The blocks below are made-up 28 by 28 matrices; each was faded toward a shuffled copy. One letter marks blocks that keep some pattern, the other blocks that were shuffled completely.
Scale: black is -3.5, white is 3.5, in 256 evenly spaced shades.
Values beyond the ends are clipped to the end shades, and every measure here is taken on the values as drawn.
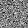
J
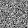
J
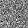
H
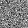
J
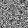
H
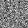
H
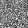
H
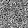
J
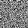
H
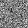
J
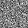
J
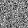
H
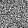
J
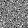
J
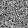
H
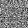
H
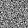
J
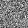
H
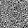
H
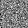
J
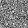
J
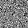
J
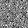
J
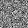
H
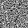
J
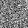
J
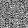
H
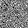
J
